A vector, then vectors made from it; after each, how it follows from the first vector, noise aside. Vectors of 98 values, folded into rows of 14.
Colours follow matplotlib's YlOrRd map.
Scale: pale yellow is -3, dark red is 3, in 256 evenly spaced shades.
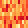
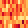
negated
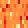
partly zeroed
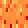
partly zeroed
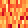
sign-scrambled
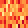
sign-scrambled
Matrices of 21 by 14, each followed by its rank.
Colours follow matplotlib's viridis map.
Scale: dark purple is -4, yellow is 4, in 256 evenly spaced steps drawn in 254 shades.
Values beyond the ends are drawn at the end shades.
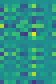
two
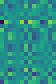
two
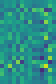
three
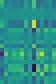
two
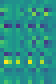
two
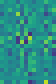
three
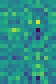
three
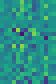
three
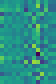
three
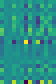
two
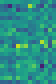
three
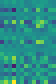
two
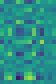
two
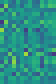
three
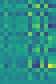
two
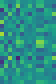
three
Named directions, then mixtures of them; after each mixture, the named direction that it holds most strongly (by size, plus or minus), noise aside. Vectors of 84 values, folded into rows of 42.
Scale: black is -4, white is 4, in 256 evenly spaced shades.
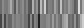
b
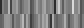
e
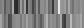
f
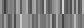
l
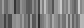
b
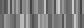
e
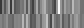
e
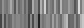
b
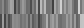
b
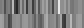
f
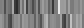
f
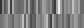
e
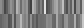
l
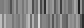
b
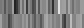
f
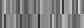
l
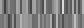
l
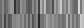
b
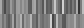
l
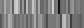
f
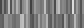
e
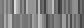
f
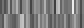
e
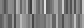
l
